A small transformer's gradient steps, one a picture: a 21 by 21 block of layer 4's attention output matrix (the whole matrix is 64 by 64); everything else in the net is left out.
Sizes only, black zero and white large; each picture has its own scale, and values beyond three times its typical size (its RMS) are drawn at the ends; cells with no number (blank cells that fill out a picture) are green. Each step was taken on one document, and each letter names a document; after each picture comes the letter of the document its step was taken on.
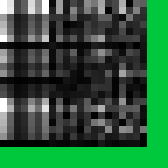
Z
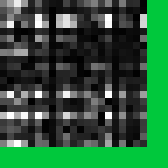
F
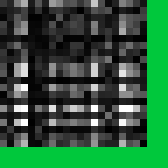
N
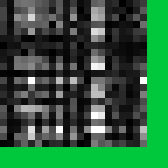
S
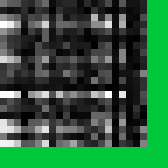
F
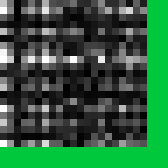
Z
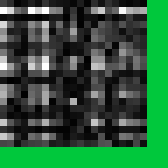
Z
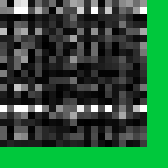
N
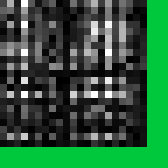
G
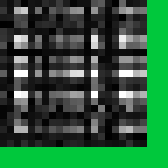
N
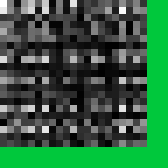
Z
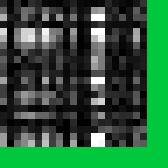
S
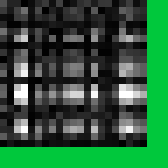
N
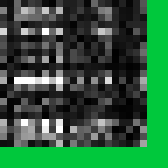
S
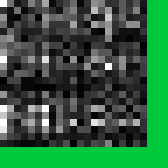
Z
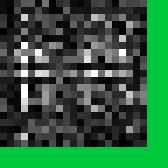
G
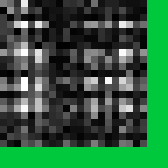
G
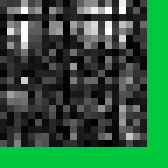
G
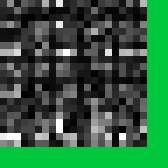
F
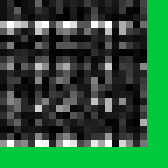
F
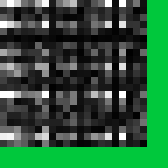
F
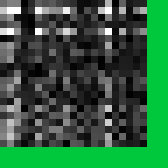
F
